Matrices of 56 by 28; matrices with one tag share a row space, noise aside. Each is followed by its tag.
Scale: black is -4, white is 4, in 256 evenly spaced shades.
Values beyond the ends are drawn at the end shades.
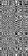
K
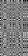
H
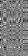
H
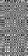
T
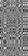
H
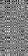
T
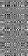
T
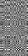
T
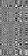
K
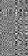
K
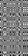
H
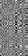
K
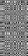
T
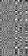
K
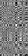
K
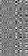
K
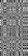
H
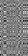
H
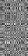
T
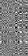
K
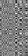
K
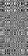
T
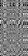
H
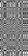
H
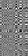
K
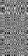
T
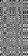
H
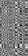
K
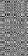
T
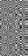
K
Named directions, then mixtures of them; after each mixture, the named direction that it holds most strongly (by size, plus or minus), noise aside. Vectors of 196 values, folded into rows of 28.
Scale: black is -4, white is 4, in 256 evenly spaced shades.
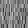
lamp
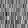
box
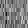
box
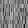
lamp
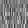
lamp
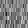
box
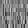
lamp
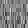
box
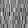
lamp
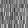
lamp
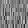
lamp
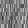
lamp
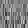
box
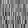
lamp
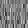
box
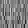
lamp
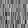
box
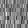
box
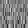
lamp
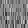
box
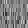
box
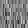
box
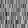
box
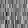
box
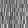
lamp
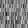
box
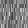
lamp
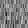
box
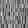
lamp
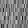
lamp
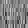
lamp
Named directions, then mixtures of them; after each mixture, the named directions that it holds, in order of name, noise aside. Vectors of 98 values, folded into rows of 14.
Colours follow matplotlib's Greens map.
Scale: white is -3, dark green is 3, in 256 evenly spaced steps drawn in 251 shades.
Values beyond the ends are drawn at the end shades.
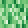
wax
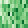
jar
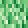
wax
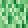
wax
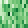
jar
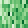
jar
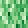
jar, wax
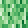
jar, wax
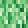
wax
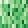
jar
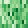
jar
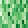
jar, wax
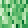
jar, wax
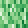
jar, wax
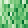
jar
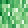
jar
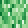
jar, wax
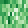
jar, wax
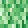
jar, wax
